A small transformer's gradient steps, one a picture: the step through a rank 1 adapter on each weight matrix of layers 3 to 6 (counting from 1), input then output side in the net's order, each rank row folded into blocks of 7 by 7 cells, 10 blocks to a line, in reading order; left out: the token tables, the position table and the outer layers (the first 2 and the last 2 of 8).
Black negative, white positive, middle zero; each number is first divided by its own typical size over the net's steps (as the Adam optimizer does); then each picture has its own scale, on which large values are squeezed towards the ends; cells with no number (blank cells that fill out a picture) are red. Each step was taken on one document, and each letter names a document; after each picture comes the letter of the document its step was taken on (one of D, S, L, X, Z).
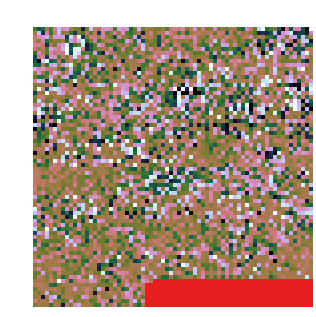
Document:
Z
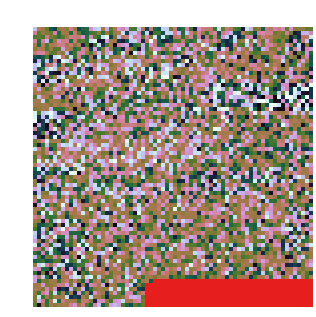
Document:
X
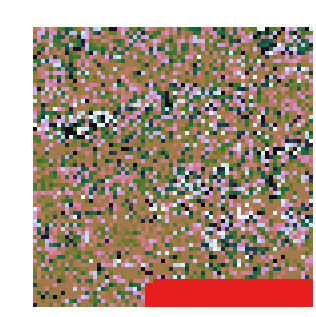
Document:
Z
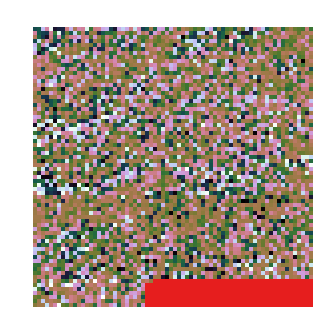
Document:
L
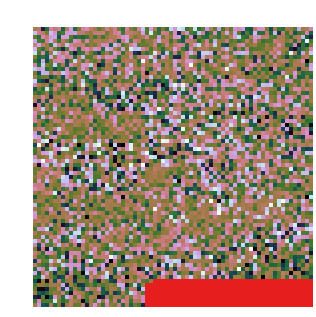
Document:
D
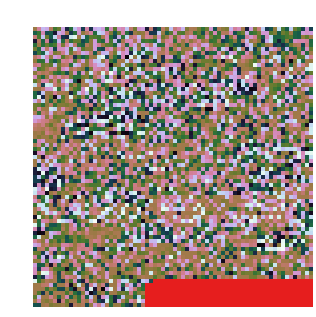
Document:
X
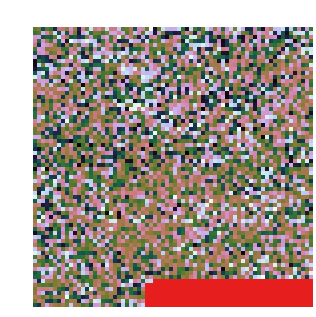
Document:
X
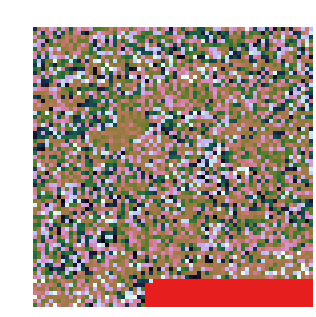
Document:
X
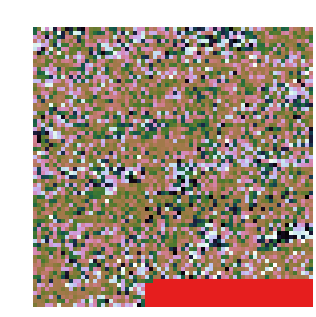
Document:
L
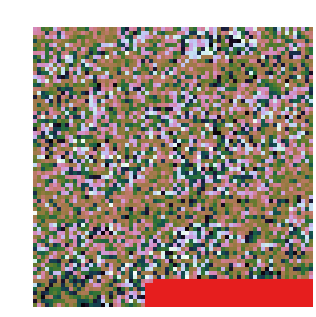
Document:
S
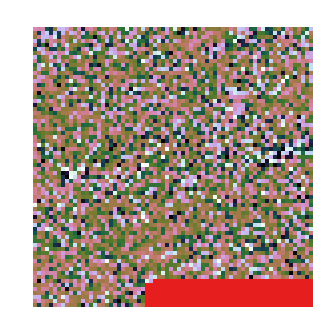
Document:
D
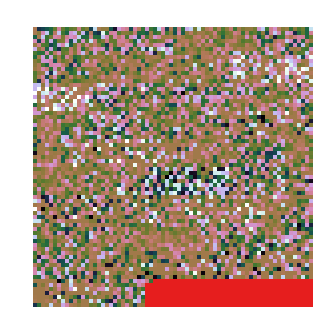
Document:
Z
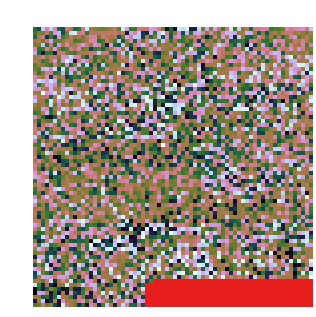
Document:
S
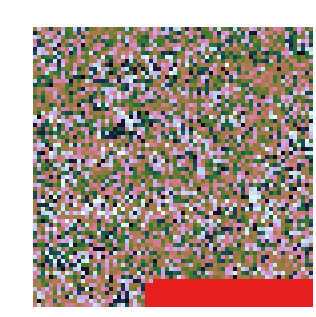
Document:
X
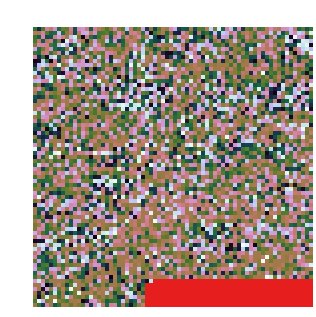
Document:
X
